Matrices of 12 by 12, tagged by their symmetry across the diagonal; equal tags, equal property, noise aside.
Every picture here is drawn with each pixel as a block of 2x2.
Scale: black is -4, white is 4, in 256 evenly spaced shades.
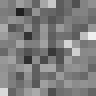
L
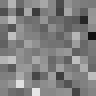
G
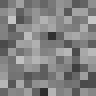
L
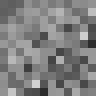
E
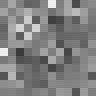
E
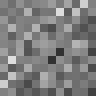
E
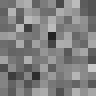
L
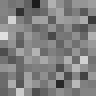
G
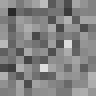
E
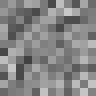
E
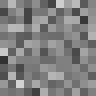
G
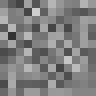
G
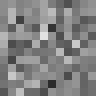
L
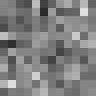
E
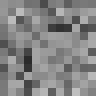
E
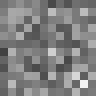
E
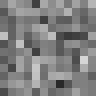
G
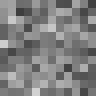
L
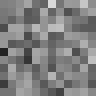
G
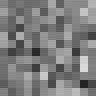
L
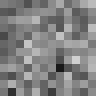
L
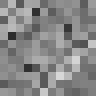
E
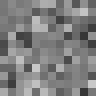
G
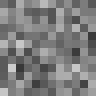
L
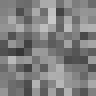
G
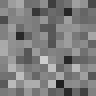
L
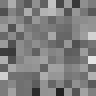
G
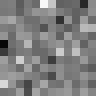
G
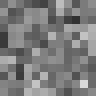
E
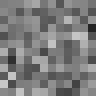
L
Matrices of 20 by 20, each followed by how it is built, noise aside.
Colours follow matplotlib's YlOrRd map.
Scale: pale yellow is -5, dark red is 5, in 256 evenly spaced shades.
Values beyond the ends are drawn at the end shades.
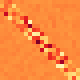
banded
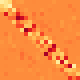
banded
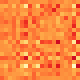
low rank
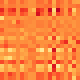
low rank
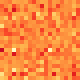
low rank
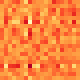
low rank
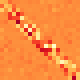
banded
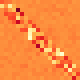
banded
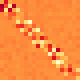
banded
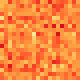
low rank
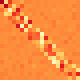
banded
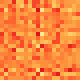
low rank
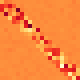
banded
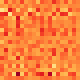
low rank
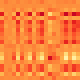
low rank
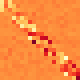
banded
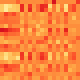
low rank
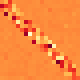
banded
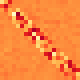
banded
